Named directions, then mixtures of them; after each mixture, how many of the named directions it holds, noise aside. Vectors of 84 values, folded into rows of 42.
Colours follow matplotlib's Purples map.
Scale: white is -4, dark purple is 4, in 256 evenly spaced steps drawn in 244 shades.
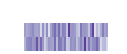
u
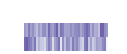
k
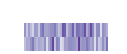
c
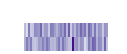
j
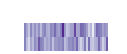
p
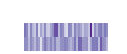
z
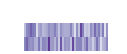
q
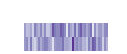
three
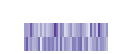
two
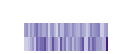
one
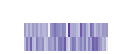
three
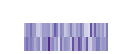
two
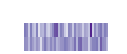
one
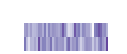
two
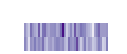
one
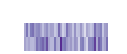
two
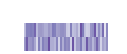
one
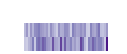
one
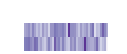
two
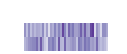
two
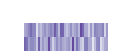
three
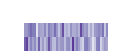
three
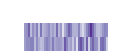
two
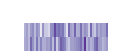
three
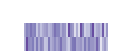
two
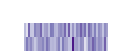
one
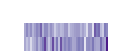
two
